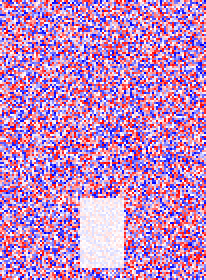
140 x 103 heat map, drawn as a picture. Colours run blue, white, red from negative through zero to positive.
Odd patch: calmer, in the bottom middle. Histogram: flat. Slope: none. Odd rows or columns: none. Calmest part: bottom middle. Mirror symmetry: none.
